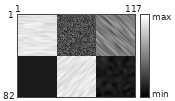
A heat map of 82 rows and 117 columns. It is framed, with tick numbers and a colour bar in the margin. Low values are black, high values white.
It is made of 2 by 3 panels. Panel 1,1: very high, streaked across, faint in contrast. Panel 1,2: low, fine-grained. Panel 1,3: middling, slanting down to the right. Panel 2,1: very low, flat. Panel 2,2: very high, slanting up to the right, faint in contrast. Panel 2,3: very low, blotchy, faint in contrast.
